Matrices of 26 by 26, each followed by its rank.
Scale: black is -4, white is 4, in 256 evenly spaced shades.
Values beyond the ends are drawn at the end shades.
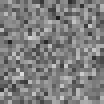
full rank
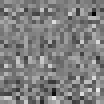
five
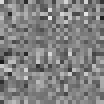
five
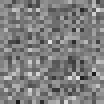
five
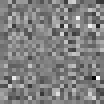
five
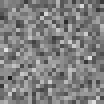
full rank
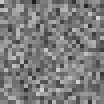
full rank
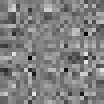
five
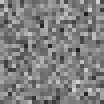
full rank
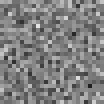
full rank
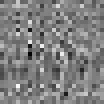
five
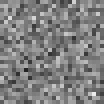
full rank
